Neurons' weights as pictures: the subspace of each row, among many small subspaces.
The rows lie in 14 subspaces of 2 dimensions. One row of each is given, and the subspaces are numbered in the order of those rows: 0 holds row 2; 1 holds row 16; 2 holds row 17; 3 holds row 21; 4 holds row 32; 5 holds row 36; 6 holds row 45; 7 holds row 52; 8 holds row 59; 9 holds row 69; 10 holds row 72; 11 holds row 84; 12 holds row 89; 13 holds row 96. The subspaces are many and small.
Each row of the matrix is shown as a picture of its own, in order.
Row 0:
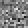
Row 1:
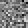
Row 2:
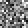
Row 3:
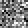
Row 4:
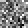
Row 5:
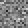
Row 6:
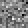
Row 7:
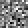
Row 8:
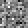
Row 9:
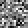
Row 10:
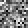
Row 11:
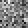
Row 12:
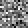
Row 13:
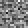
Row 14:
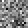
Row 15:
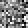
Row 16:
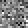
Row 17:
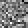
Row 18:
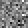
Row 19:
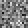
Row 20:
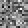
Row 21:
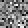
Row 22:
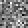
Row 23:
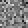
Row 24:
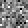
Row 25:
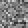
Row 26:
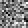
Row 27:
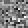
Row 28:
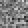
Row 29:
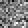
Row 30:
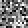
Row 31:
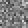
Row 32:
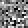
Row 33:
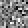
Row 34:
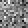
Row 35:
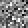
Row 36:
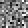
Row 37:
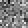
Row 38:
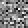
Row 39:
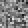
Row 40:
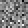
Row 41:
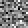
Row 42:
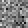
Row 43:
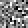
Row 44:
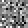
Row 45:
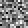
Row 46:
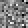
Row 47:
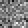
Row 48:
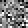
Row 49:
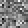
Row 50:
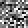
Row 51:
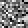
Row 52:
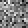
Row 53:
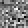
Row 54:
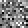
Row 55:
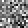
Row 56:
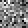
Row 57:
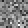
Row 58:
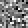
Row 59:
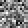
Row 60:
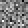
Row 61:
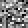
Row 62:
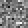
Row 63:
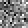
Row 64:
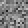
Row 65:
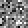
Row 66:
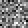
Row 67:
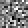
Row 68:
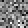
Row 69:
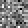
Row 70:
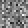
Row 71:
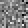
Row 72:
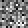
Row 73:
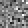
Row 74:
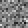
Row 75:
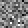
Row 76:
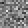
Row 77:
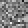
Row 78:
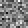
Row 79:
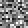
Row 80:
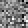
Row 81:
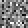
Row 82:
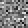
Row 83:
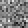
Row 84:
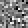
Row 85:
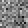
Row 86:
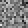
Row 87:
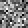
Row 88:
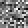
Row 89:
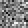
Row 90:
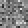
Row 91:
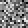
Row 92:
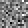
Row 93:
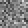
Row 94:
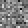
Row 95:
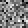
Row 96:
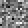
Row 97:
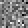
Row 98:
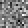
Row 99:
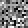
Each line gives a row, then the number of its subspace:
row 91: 10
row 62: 13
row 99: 4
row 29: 3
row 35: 13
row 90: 9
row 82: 8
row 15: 5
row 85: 10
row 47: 3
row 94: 9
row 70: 1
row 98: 5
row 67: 9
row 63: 7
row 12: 8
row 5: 8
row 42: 10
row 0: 4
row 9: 4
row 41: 8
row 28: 9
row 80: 5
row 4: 0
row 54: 1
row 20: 9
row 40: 10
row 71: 5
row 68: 3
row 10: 8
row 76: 8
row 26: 12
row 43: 11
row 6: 13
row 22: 5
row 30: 12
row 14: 7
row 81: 1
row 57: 3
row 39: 11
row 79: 6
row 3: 12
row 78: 6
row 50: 6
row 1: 12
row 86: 0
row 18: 12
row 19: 1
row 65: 13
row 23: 0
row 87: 7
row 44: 0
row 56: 7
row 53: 4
